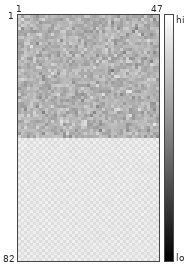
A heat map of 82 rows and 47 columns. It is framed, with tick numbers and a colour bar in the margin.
The table splits into 2 rows of 1 panel. Panel 1,1: high, fine-grained. Panel 2,1: very high, checkered, faint in contrast.
